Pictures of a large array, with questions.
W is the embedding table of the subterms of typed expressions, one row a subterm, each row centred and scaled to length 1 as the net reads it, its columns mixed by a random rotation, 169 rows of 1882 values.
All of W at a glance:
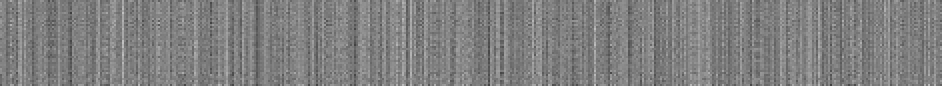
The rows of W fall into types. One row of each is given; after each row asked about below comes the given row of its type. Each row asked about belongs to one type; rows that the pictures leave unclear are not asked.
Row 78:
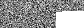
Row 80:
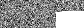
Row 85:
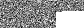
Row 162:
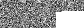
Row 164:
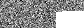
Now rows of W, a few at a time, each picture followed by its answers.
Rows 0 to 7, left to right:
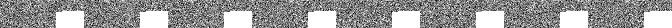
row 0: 164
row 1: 162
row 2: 162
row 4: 85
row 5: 164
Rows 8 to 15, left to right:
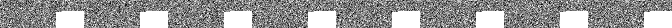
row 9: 85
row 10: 164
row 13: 85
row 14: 80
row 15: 85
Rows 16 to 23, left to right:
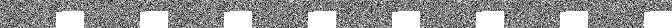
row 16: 80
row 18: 80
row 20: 85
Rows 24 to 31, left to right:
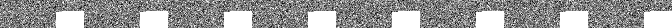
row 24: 80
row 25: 80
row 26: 85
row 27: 85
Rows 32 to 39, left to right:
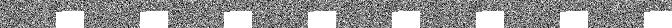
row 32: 80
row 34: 162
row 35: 164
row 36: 164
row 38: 78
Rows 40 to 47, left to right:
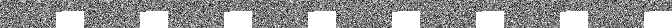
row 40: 162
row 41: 162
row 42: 85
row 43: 85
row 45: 85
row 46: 164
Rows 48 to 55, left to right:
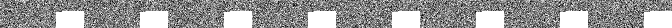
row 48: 162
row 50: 80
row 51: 162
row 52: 85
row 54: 162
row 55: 78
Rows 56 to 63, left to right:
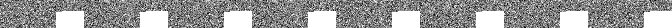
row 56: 85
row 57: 162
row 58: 78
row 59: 162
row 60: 85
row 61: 164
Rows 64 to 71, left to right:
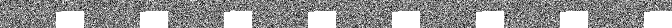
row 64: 80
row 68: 85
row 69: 78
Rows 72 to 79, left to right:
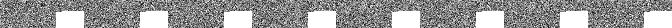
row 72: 162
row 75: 80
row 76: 164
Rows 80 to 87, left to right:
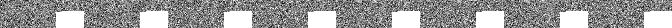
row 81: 164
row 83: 85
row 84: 162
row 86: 162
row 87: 85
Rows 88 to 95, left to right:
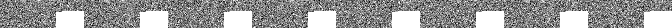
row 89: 162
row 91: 78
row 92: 80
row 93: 85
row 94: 162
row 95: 85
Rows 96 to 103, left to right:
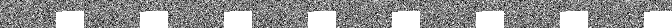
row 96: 164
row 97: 80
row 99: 80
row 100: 78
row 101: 80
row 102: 164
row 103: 78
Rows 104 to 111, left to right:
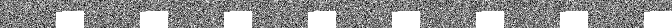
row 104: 78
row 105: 164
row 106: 85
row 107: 162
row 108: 85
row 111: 78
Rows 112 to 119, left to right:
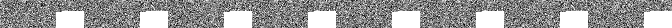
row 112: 162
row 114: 162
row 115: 162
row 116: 164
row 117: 162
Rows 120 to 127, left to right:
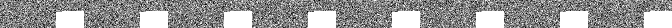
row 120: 78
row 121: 80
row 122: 80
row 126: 85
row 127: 164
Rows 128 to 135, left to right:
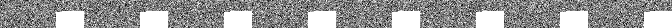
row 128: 80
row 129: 85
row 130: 164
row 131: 164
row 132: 162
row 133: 164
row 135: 80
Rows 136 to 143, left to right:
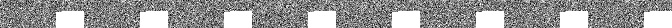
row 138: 78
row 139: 164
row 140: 78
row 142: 162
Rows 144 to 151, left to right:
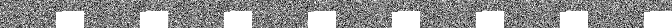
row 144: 85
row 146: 164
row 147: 80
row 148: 162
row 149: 162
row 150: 162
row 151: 78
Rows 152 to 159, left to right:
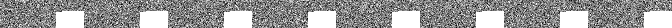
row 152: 162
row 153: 80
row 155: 85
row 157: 78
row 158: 78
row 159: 80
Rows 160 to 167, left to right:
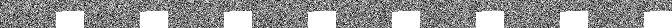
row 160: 164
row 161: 164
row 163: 80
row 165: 80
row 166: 78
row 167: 80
